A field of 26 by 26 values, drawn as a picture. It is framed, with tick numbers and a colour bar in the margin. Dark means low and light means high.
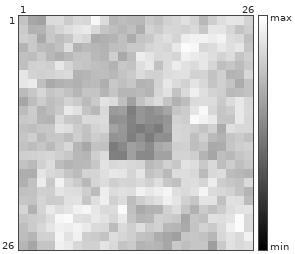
Slope: none. Grain: blotchy. Roughest part: centre. Average level on the scale: 80%. Odd patch: lower, in the centre. Ninth with the lowest average: centre.
